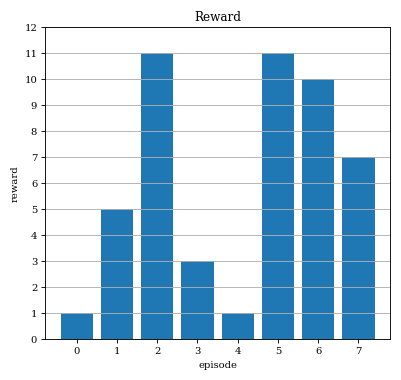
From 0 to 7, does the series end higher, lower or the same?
higher
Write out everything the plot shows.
Title: Reward
x-axis: episode, ticks 0 1 2 3 4 5 6 7
y-axis: reward, ticks 0 1 2 3 4 5 6 7 8 9 10 11 12
Values:
1 5 11 3 1 11 10 7
